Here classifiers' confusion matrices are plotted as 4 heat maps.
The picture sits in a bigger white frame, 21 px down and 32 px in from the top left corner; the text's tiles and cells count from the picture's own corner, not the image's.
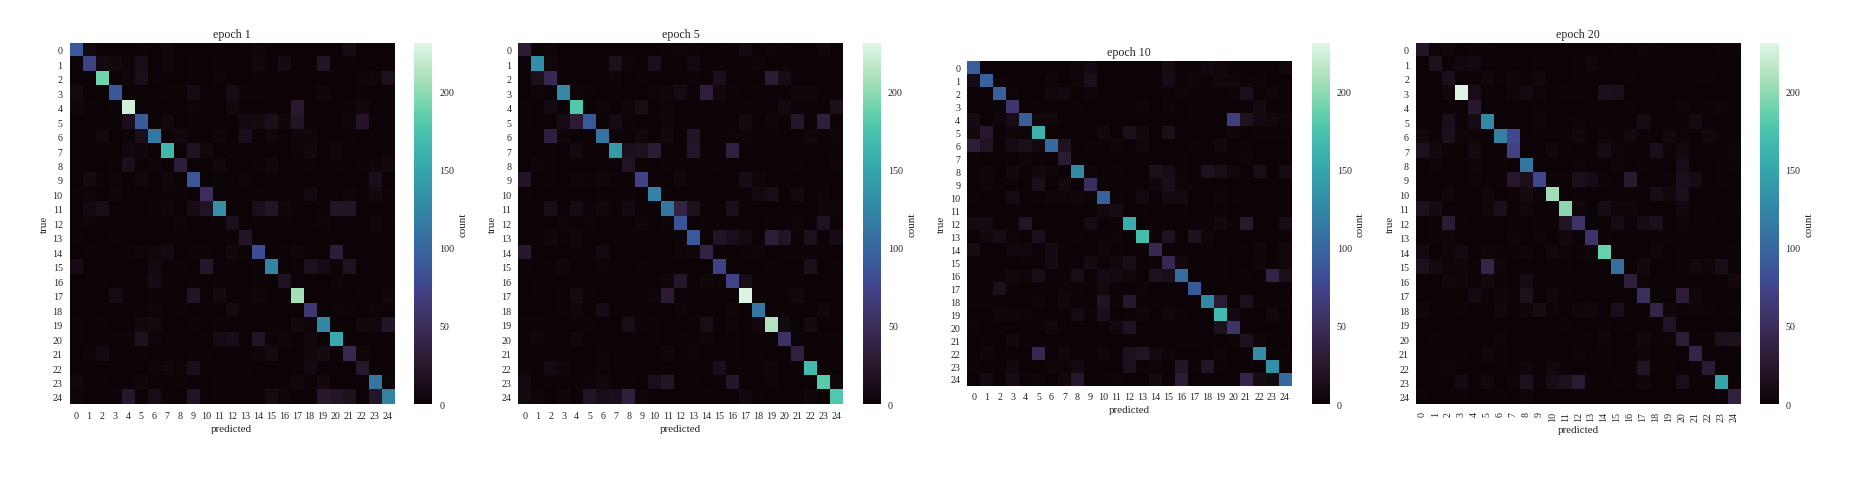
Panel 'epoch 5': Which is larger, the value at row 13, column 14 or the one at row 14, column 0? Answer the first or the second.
the second
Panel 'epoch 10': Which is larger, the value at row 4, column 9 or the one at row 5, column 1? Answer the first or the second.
the second
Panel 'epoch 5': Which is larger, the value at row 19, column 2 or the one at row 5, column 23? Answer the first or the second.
the second
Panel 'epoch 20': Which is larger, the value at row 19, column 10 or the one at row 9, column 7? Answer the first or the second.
the second
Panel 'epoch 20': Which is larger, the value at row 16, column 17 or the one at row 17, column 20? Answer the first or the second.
the second
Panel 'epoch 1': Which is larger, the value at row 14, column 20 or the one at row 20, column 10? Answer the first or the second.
the first
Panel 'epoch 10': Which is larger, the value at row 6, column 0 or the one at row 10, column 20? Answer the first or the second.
the first
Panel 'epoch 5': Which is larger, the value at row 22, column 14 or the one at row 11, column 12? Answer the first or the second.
the second
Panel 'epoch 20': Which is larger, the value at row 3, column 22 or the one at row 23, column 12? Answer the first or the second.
the second
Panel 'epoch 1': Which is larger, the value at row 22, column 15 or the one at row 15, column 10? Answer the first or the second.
the second
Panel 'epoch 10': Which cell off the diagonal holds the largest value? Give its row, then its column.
4, 20
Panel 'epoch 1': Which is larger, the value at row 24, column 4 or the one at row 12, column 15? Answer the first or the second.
the first
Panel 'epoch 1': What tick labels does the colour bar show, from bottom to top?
0, 50, 100, 150, 200
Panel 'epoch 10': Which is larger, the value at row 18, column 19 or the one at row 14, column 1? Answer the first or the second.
the first
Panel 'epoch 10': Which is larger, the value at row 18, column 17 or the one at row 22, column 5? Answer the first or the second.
the second
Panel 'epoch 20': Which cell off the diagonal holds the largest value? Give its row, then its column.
6, 7
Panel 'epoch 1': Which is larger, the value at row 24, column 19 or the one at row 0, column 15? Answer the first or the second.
the first
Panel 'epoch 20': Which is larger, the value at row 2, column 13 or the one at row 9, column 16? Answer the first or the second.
the second
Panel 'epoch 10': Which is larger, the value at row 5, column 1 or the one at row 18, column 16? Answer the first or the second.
the first
